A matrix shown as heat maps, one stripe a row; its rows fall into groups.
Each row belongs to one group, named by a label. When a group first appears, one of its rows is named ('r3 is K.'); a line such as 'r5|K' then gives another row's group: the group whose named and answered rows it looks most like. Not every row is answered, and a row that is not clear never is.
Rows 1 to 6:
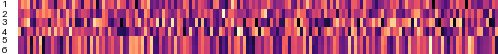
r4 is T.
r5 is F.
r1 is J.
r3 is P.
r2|T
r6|F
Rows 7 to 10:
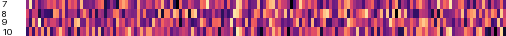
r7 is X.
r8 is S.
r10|F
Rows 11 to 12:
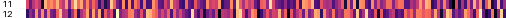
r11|T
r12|F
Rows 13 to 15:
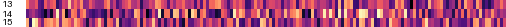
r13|P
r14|S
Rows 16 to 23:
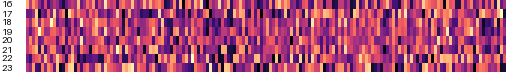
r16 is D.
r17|S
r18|J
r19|J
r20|X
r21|J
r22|S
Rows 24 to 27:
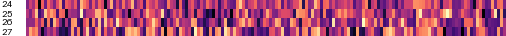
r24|F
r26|F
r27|D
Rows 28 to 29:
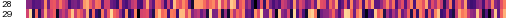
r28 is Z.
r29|P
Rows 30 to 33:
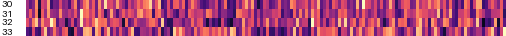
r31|F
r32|J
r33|Z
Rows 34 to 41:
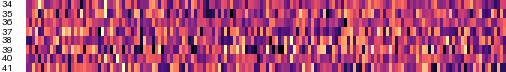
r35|X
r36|T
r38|S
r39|Z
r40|F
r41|T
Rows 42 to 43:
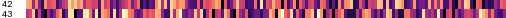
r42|P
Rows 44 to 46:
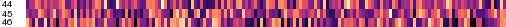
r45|Z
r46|P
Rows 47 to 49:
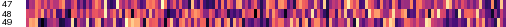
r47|X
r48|J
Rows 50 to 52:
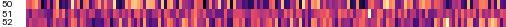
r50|D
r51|S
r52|S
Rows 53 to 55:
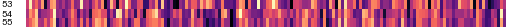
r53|J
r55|X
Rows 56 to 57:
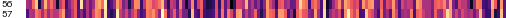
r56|X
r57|X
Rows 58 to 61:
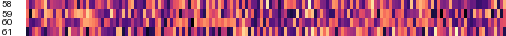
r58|Z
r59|T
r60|Z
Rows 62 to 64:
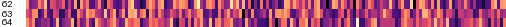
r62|Z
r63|D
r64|D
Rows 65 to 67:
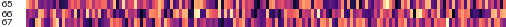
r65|D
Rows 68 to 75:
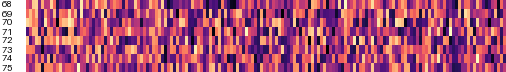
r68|J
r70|P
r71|D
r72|T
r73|D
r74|F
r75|T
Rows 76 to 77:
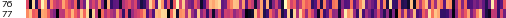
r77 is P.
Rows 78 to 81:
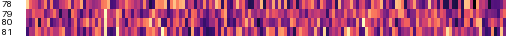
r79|J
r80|F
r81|X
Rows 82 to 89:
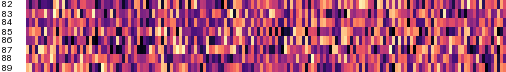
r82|S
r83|T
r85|P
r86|S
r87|Z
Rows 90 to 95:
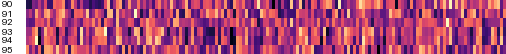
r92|F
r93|X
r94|X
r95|T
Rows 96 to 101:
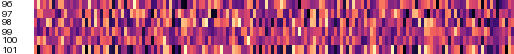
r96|J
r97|D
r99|F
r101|Z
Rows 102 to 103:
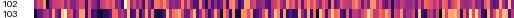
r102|X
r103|S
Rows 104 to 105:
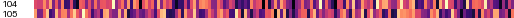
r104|J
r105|T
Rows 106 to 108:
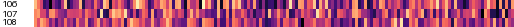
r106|D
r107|P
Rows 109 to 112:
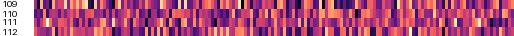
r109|T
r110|S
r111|J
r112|Z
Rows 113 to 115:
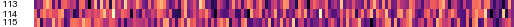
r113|F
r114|J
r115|P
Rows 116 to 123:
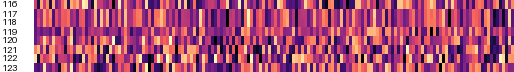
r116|T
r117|F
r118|F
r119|S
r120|X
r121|P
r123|S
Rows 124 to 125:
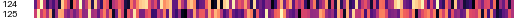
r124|D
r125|J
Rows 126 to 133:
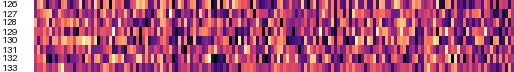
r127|J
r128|T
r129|J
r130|T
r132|D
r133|X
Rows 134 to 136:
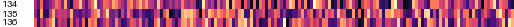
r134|D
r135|Z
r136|Z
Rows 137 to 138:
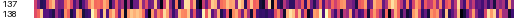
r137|Z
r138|D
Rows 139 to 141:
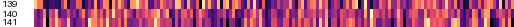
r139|D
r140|F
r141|F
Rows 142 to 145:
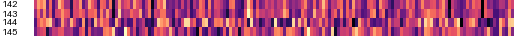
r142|J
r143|F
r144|Z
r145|X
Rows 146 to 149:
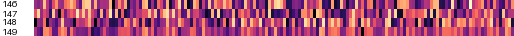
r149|S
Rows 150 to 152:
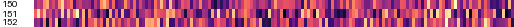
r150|X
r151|P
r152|F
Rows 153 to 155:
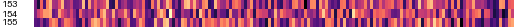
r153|Z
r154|J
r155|Z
